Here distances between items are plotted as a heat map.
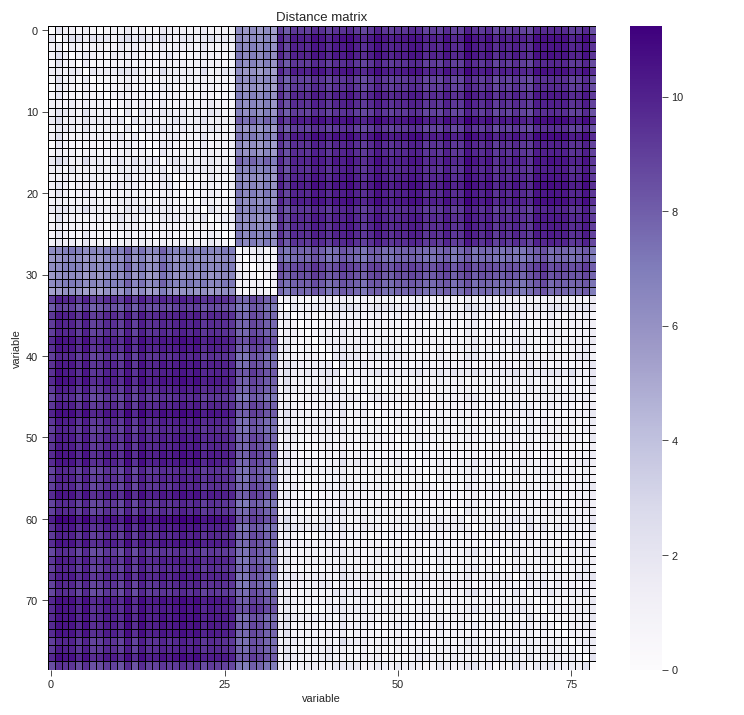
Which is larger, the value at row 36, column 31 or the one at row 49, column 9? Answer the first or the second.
the second
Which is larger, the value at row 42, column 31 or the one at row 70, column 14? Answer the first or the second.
the second
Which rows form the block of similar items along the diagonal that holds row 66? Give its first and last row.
33 to 78
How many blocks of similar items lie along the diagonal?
3
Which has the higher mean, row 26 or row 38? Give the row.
26
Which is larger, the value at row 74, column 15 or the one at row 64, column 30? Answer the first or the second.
the first
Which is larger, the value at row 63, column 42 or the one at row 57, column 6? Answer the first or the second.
the second
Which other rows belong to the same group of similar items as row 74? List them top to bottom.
33, 34, 35, 36, 37, 38, 39, 40, 41, 42, 43, 44, 45, 46, 47, 48, 49, 50, 51, 52, 53, 54, 55, 56, 57, 58, 59, 60, 61, 62, 63, 64, 65, 66, 67, 68, 69, 70, 71, 72, 73, 75, 76, 77, 78
